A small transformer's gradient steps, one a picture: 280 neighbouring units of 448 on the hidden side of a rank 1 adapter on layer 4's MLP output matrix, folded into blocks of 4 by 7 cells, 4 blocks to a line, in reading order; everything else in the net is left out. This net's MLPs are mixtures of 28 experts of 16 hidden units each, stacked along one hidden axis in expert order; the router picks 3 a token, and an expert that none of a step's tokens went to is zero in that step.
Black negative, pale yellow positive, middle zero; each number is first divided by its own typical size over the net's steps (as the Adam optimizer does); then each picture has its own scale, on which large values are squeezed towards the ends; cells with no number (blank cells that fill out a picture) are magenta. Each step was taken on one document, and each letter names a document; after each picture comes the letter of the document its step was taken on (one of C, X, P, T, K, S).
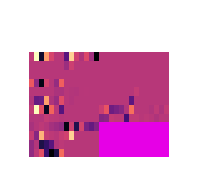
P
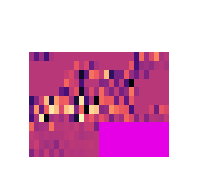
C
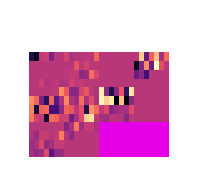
C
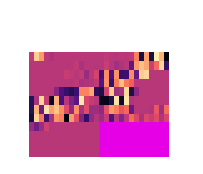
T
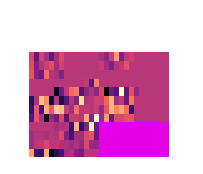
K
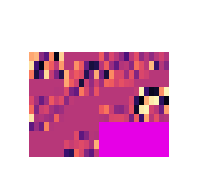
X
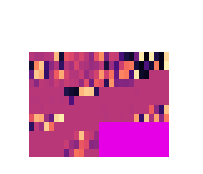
X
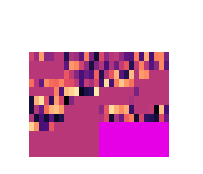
T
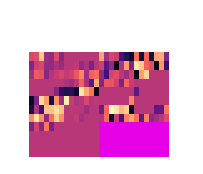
T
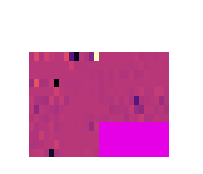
P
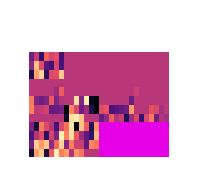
K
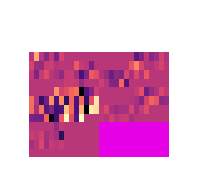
C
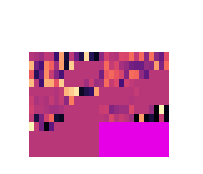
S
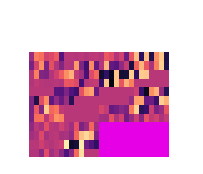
X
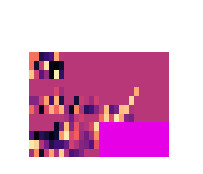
K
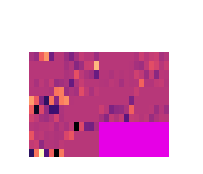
P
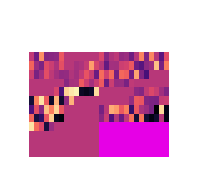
S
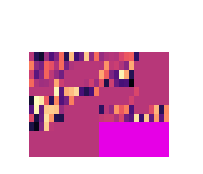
S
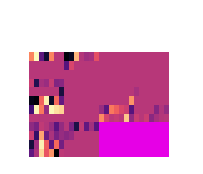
P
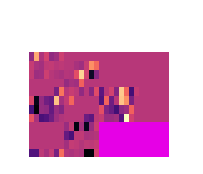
C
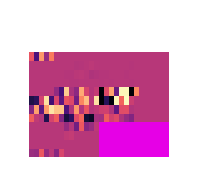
C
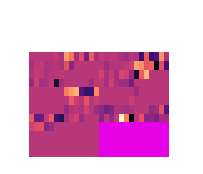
S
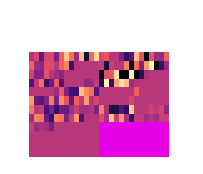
S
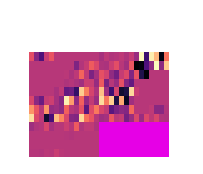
C
